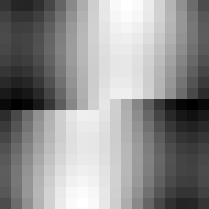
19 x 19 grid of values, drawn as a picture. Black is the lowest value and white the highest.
A half turn leaves it unchanged. There is no overall slope. There are no lone odd cells.
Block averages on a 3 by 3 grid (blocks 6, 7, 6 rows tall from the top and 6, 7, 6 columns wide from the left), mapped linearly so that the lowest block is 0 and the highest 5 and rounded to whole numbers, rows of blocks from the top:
0 5 3 / 0 5 0 / 3 5 0
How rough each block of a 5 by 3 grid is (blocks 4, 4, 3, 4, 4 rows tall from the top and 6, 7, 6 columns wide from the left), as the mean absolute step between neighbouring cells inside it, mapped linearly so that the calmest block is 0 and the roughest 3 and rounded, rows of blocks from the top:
001
001
323
100
100
